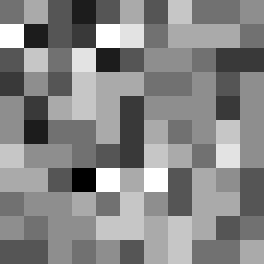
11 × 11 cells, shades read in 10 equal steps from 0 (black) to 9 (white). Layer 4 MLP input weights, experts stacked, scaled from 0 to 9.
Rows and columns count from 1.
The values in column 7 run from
3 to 9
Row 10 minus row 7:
-2 -1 0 1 4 5 -1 1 2 -5 -1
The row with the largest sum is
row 10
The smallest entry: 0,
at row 8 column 4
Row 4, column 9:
5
